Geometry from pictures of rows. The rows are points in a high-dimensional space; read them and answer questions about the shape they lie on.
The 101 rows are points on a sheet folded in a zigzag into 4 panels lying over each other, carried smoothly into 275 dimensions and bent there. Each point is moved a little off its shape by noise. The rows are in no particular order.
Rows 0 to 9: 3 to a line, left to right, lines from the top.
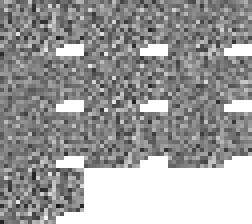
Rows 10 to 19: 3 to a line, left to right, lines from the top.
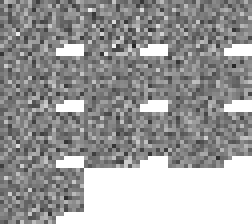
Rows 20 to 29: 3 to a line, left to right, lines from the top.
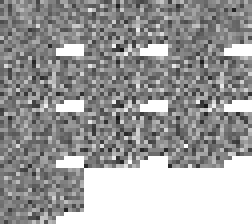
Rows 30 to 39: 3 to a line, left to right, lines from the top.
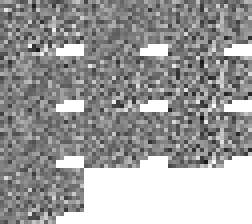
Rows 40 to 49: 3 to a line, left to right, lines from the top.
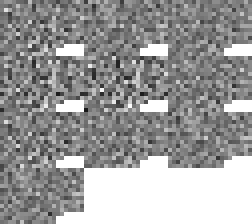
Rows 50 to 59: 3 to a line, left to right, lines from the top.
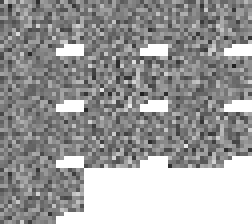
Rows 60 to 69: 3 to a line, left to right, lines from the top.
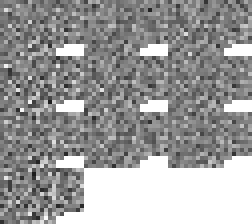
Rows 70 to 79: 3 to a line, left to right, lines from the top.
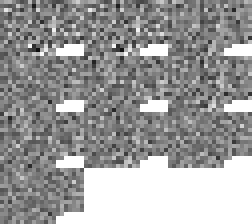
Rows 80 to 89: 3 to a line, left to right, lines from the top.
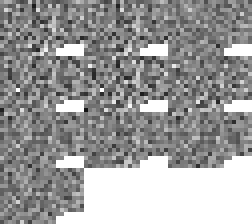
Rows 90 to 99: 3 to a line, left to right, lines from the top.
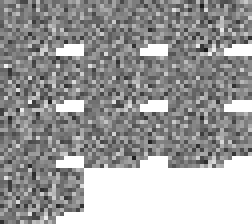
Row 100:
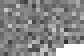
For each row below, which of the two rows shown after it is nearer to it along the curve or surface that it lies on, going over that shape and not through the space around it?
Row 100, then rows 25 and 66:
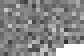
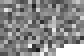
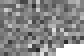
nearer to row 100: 66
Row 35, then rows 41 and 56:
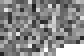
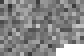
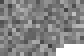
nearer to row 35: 41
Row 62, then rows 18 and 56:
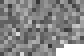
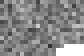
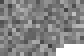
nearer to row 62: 18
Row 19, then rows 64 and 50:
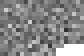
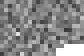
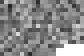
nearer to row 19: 64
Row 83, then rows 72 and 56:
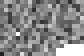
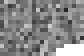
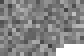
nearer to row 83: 72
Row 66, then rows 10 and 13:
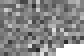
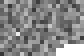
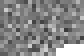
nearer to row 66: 13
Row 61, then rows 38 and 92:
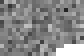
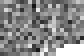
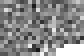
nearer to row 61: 38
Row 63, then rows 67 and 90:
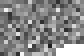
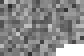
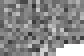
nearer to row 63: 90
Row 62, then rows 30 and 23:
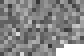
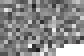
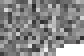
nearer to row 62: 23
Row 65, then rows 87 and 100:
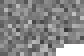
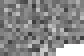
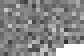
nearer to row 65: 87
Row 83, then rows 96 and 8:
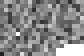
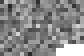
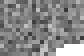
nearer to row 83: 96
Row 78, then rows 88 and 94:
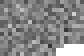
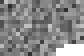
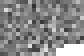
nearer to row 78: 94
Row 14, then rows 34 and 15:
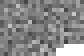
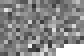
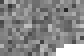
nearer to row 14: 34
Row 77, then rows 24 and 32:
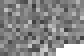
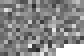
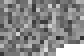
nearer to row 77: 24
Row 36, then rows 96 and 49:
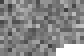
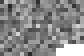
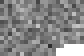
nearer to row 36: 49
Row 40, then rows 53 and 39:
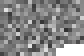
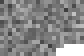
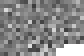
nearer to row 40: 39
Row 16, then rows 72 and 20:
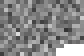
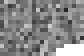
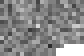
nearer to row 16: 20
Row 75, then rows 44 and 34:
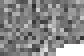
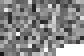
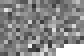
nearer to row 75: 44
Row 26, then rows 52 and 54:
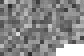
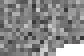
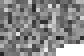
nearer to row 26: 54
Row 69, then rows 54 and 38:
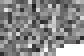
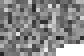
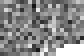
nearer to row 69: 38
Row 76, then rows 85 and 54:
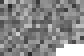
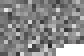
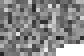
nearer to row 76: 54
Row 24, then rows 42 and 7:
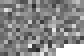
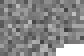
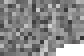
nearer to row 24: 42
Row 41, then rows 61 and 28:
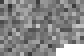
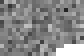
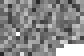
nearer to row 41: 61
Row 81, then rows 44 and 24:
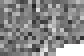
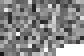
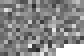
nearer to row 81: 44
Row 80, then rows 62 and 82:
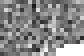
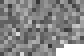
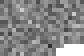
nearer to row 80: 62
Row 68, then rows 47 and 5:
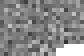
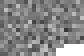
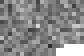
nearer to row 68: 47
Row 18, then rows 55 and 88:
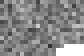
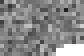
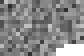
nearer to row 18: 55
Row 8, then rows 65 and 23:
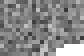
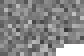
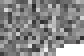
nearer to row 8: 23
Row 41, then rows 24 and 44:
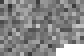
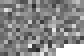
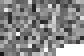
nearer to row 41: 44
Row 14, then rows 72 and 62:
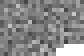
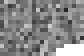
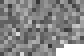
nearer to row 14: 62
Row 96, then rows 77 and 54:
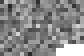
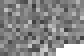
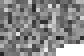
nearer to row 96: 54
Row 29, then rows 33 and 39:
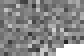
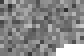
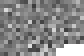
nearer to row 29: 39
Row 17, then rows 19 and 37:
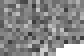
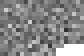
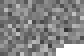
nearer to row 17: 37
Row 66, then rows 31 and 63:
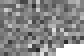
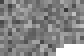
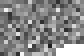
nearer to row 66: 63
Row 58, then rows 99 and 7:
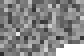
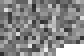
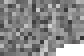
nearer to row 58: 7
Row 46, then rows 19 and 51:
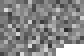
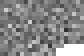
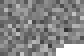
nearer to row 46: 51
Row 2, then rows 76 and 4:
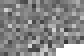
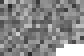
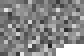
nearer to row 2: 4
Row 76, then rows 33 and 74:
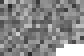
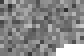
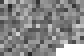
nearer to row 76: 74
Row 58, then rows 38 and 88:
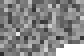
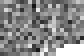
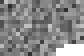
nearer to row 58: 88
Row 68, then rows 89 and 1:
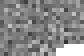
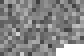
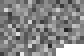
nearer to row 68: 1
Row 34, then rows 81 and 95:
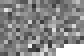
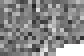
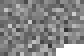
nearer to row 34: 95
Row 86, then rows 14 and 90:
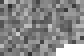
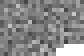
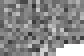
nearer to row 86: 90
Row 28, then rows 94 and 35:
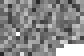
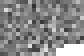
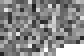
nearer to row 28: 35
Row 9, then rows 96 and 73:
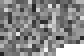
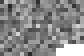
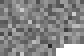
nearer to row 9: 96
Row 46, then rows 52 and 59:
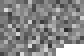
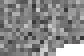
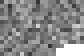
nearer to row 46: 59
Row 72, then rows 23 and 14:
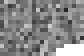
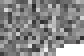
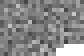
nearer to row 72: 23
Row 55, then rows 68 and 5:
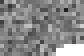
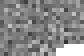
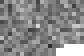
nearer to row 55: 5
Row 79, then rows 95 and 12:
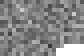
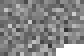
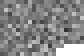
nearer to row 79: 95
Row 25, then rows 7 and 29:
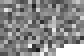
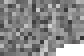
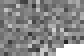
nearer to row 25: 29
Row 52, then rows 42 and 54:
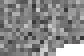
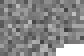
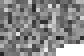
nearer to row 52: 54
